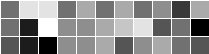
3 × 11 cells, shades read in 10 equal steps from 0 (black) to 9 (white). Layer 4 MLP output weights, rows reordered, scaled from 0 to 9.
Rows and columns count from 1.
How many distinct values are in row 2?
9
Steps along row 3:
down down up same up down up up down down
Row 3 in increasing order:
0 1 3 3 3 4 5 5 5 6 6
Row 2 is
4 1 9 5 5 6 7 8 3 4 0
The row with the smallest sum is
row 3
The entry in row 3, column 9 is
6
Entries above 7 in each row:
2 2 0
